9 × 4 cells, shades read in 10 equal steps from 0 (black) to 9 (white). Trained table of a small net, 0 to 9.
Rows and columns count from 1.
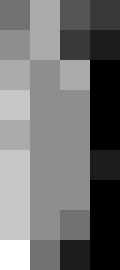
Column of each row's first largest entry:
2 2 1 1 1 1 1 1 1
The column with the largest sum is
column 1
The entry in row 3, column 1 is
6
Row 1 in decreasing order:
6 4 3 2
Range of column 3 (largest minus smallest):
5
